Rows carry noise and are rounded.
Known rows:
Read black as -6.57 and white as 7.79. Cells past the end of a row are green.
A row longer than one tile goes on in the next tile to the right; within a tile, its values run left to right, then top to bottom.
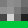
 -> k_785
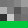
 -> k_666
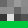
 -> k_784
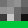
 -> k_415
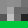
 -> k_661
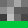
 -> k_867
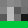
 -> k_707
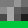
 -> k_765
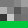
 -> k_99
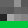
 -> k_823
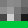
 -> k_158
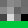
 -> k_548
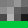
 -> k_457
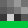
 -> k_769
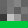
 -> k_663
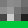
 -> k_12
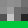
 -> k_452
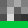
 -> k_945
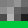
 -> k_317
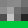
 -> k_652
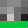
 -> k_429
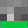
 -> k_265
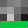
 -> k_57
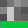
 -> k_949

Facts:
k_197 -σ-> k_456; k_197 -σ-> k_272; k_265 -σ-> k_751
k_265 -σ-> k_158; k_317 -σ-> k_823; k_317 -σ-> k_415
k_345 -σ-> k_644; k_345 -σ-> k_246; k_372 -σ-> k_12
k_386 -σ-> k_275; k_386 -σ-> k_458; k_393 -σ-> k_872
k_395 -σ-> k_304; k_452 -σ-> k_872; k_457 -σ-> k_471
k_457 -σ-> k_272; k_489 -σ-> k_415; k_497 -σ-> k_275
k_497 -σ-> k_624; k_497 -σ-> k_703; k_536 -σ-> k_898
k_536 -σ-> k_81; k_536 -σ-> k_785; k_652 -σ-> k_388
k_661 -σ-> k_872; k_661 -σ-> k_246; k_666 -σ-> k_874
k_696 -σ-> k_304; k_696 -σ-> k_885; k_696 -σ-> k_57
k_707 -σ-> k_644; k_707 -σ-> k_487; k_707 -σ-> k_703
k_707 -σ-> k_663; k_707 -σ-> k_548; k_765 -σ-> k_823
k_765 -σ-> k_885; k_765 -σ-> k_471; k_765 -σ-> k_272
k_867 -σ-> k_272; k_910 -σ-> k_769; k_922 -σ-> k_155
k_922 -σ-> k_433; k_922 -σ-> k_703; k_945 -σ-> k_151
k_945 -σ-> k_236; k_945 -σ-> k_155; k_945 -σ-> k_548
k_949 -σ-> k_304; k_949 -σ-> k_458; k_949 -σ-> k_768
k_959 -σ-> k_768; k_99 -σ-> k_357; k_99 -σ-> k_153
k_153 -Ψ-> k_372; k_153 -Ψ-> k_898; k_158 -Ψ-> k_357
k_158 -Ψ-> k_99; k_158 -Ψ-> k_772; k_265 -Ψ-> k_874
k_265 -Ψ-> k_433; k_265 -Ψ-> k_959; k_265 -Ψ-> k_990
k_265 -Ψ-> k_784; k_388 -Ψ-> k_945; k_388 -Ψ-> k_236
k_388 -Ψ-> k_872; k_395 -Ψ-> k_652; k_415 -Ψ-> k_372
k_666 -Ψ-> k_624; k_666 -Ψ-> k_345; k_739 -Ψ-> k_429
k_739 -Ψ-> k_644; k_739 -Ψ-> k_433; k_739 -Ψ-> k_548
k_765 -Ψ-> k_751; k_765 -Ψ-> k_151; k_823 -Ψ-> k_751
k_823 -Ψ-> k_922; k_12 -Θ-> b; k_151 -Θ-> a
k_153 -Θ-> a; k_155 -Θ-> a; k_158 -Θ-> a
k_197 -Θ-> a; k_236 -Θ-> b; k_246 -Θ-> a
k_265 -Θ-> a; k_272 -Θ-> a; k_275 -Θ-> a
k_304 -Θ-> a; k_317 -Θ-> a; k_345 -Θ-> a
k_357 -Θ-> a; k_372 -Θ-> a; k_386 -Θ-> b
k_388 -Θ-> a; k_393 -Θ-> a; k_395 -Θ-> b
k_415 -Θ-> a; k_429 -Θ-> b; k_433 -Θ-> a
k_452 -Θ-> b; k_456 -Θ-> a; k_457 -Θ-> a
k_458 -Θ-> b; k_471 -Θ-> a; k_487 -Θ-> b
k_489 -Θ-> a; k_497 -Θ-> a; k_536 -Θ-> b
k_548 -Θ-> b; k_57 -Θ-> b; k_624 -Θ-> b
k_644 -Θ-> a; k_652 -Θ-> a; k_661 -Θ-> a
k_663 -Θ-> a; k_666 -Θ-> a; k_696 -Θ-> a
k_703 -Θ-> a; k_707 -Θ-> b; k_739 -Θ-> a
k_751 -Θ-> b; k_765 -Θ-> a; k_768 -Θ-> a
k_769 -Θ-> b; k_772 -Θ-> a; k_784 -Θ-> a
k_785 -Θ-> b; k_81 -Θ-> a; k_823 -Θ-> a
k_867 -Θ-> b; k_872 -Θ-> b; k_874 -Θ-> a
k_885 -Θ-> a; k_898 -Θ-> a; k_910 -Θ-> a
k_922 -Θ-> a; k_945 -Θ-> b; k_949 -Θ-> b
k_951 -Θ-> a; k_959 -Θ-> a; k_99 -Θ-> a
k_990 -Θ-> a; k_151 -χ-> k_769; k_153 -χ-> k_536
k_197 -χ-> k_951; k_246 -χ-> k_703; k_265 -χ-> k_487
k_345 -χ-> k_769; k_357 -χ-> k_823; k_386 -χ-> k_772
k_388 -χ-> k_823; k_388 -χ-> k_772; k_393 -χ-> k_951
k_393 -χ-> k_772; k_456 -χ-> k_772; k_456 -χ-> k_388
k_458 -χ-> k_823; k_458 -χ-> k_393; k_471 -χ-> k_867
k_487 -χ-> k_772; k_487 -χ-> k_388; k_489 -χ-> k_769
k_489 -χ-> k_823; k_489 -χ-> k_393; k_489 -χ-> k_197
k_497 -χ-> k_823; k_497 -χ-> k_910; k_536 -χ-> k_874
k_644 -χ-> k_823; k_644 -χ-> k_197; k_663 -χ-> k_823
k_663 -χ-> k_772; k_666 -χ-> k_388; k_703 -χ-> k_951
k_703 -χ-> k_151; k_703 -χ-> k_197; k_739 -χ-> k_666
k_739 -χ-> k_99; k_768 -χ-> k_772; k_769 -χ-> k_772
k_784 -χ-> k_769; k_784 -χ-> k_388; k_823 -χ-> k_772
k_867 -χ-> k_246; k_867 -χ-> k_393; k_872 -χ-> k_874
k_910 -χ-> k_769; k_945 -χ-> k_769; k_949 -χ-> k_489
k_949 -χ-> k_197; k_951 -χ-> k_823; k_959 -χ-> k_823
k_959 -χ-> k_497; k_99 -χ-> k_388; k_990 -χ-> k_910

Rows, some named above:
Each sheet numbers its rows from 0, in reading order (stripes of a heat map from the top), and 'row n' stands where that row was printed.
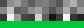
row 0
k_703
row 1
k_304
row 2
k_151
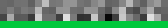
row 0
k_386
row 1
k_489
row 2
k_872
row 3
k_272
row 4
k_197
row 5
k_644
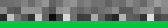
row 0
k_487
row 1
k_272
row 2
k_153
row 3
k_772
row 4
k_456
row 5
k_784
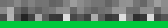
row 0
k_696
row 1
k_772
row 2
k_784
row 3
k_772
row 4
k_872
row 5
k_784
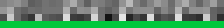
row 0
k_536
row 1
k_768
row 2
k_345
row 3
k_275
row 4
k_910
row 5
k_784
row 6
k_345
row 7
k_471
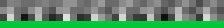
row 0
k_275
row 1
k_395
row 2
k_872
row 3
k_357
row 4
k_990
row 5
k_885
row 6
k_959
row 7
k_458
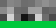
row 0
k_624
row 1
k_739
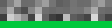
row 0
k_951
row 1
k_990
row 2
k_768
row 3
k_990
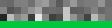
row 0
k_388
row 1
k_246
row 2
k_497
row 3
k_393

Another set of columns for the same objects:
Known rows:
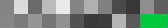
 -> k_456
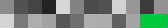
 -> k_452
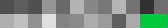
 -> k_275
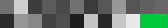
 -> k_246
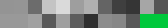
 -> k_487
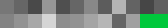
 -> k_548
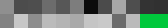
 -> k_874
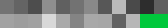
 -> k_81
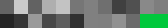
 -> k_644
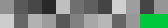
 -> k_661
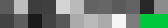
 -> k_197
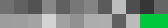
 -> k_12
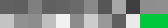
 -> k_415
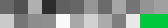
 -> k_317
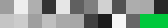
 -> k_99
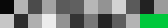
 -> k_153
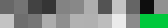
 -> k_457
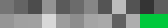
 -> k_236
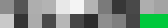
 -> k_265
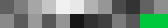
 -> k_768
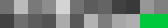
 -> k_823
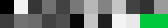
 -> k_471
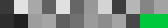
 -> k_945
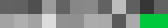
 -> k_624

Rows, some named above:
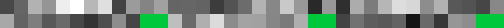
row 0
k_386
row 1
k_536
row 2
k_458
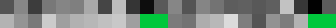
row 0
k_272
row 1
k_304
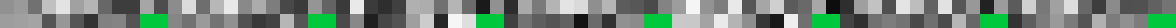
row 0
k_487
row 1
k_456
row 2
k_867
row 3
k_458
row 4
k_739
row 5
k_959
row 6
k_769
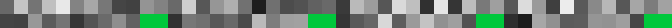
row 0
k_663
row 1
k_151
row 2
k_497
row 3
k_345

